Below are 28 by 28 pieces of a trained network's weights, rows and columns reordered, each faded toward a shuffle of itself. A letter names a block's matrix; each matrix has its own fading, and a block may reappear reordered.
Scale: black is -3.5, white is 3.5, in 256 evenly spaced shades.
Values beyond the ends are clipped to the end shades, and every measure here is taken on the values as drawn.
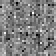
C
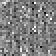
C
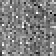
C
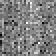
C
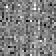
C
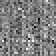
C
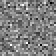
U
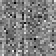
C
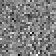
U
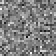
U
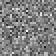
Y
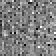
C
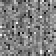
C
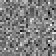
Y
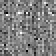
C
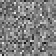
Y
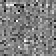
C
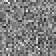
U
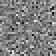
Y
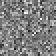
U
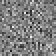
Y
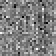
C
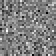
U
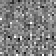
C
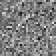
U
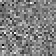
Y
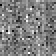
C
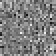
Y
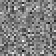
Y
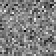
U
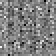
C
